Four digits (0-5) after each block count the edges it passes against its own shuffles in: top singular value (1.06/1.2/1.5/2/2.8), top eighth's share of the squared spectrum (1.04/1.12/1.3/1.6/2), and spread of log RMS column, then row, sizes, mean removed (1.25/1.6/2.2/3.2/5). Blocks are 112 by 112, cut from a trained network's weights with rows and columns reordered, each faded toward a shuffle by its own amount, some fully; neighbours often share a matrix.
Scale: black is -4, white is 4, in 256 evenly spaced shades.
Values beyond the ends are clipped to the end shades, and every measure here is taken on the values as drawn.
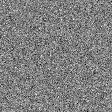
0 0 0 0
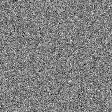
1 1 0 0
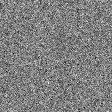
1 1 0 0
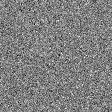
0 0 0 0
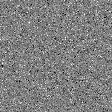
2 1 0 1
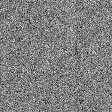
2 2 0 1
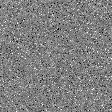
2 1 0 0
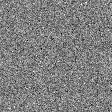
0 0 0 0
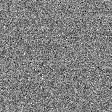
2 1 0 0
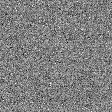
1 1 0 0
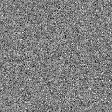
3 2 1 1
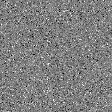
3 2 0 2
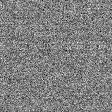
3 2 0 0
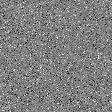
0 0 0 0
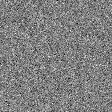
0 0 0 0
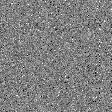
2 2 1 0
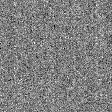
2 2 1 1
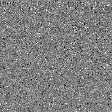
3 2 0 2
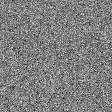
1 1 0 0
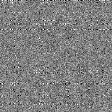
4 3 2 3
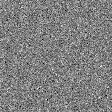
1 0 0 0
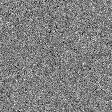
1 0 0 0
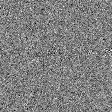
1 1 0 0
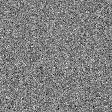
1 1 0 1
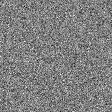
1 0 0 0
